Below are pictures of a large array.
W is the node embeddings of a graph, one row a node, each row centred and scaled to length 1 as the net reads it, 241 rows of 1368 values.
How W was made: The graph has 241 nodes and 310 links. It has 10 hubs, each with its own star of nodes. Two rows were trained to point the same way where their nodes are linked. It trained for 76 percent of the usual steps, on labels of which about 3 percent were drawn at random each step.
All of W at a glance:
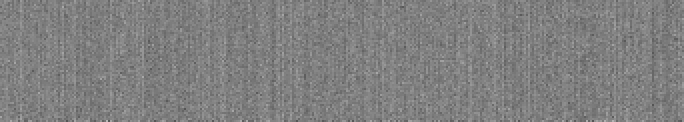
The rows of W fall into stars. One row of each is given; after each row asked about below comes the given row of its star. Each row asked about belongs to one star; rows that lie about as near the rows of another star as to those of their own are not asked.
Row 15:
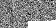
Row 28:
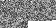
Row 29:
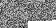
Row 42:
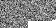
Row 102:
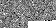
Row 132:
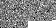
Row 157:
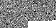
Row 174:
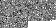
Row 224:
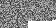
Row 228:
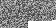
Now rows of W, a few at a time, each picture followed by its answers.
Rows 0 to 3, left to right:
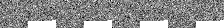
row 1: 28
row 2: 15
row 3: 157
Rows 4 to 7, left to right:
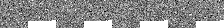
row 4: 228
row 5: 157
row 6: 29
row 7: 28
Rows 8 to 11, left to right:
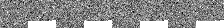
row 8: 28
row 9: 157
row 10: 224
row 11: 102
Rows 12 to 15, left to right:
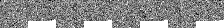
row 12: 174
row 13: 42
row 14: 42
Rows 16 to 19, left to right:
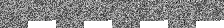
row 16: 157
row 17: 228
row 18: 29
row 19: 174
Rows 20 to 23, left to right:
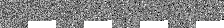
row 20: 132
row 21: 28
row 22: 102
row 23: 174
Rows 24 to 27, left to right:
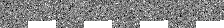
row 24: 224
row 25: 157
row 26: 42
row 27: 42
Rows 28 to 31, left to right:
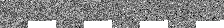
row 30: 42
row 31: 42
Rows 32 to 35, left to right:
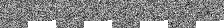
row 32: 157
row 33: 28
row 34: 157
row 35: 28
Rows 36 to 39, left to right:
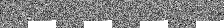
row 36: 29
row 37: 132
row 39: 228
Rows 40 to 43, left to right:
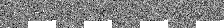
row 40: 102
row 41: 132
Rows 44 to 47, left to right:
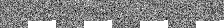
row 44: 132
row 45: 228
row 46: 157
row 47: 132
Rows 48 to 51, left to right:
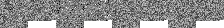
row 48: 28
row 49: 224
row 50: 228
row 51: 15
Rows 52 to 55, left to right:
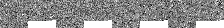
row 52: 15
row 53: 228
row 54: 174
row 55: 28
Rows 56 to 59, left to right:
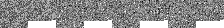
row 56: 28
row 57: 228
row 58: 132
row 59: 29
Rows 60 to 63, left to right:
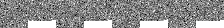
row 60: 228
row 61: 28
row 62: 29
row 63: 228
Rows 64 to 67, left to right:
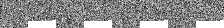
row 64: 29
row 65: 102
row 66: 15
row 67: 157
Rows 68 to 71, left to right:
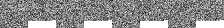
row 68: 157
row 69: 174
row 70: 174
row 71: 132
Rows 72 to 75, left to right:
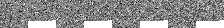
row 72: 102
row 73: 29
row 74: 28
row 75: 42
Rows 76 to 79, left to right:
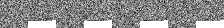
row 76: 174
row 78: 42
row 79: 29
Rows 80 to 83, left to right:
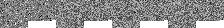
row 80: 224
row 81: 174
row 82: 42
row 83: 42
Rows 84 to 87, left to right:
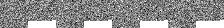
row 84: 224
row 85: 29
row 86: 157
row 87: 29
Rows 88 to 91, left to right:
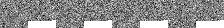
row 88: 28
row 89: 102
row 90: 28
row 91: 157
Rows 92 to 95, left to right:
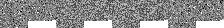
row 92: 102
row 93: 224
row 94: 29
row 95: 174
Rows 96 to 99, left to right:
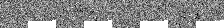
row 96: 42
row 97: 228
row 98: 224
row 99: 15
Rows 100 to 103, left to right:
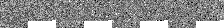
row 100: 42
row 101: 102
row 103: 28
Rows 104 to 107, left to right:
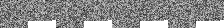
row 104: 42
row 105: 42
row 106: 29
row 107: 174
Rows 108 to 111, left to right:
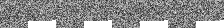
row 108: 42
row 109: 174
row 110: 228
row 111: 28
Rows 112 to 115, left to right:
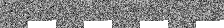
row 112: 15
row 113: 228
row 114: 228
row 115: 29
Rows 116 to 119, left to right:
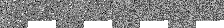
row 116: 29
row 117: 157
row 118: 174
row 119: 102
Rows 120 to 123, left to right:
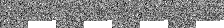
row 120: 228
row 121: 15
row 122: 15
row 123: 228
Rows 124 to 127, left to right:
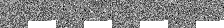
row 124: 15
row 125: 157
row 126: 42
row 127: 228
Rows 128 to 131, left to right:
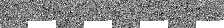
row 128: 132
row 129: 28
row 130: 174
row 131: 228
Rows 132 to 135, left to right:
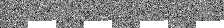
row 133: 15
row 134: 42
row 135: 42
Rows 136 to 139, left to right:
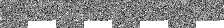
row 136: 15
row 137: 29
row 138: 15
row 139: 132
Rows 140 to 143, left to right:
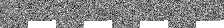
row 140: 224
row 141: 15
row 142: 174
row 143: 29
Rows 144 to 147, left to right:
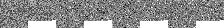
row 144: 228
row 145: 15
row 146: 132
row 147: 132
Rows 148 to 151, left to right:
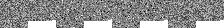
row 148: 174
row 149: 42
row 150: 15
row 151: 42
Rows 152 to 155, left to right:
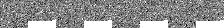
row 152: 29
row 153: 157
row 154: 157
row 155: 228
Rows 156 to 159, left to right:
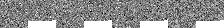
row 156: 228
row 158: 42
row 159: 15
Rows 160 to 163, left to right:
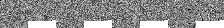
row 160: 42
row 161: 157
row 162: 102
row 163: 132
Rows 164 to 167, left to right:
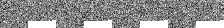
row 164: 228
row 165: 15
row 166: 157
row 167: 28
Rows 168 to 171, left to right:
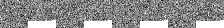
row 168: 15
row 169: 132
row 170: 174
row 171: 228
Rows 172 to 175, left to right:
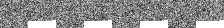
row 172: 15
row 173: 29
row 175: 28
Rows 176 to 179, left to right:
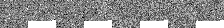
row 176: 224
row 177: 28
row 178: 15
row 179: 102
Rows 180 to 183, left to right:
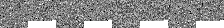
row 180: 224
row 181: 42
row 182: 15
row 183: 29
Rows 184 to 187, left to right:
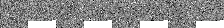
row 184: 228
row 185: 132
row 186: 228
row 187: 102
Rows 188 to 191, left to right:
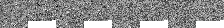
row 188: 174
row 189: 29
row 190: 42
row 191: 42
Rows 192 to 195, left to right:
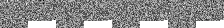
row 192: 224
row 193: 15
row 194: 132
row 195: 174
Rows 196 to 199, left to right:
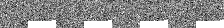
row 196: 132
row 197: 228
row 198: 29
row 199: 29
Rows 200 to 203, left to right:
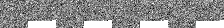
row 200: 29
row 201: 102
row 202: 228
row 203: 28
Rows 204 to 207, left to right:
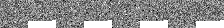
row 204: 157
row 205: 28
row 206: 132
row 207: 228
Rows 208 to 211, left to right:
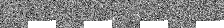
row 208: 174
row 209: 15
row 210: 29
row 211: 174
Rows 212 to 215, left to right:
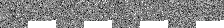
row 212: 15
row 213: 132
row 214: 102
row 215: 228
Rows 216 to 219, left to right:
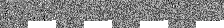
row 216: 132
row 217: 132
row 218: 132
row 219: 224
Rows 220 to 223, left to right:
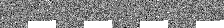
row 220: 174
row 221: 15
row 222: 132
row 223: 15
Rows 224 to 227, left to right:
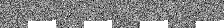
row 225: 132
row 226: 157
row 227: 42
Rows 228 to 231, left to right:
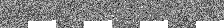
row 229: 132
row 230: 224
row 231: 157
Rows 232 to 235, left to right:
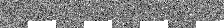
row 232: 15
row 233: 228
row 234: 174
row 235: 28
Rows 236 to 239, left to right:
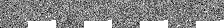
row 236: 132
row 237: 157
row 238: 15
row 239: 15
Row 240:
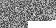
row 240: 28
